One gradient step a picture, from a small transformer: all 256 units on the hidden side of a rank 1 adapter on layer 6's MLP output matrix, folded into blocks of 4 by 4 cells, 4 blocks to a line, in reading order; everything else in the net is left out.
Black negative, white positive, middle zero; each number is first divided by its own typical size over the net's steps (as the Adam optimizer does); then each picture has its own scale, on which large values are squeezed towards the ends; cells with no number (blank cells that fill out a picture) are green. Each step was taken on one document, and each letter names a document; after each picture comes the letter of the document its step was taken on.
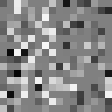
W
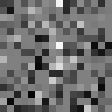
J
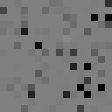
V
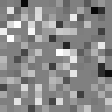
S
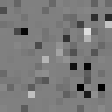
V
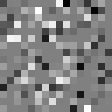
S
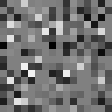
J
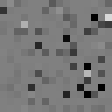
V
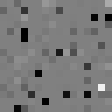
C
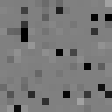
C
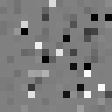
V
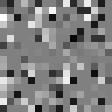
J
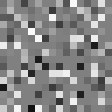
J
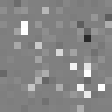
V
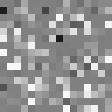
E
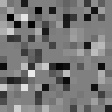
J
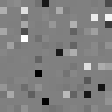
C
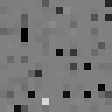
C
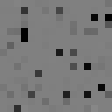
C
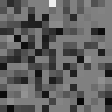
W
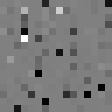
C
